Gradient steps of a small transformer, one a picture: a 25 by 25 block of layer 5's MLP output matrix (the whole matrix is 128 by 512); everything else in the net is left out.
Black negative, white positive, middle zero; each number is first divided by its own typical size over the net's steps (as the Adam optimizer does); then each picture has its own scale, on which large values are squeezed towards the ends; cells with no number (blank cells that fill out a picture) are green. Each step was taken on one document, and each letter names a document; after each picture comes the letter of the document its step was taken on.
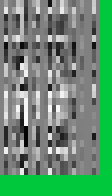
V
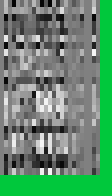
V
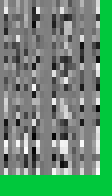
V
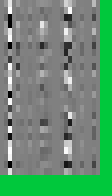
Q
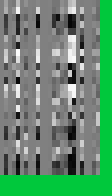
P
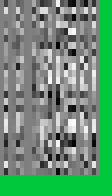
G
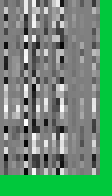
V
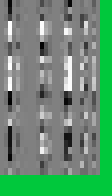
Q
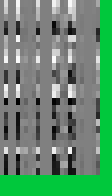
P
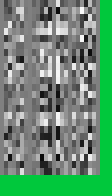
G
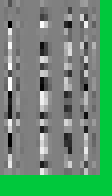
Q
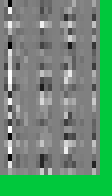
Q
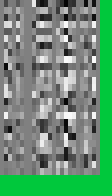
G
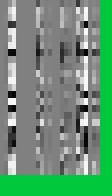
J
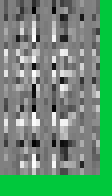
V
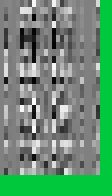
V
